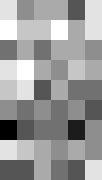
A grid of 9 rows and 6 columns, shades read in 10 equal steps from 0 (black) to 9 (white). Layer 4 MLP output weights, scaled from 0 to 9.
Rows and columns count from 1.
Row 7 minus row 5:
-7 -5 1 -2 -3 1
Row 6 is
5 4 5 4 5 3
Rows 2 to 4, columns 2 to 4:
7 7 9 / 6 4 6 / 9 6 5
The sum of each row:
36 46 31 41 32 26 17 37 27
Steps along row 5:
up down up down same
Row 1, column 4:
6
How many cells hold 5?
9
